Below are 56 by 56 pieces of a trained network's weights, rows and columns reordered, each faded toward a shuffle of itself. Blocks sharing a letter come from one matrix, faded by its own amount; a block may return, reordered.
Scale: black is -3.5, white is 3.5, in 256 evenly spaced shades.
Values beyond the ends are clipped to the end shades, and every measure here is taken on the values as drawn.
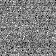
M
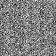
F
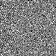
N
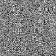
N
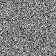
N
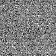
M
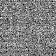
M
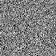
N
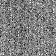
F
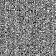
F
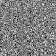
N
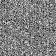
F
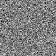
N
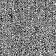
F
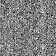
F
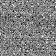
M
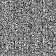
F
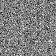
F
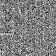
F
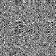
N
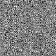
N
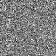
N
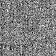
F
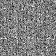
F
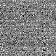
M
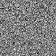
N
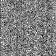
F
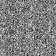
F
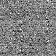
M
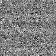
M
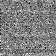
M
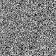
N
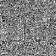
N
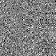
N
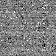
M
